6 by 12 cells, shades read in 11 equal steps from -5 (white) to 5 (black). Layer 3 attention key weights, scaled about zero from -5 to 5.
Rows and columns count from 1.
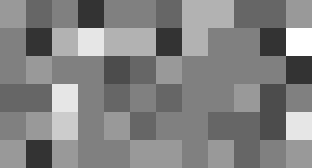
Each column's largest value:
1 3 0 3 2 1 3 0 1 1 3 3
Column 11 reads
1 3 0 2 2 0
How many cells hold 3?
6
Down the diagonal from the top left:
-1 3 0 0 -1 -1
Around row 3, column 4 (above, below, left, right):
-4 0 0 2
